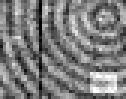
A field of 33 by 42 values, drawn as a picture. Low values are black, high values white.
Rings: centred on the top right. Ninth with the highest average: bottom right. Odd patch: higher, in the bottom right. Odd lines: column 14.
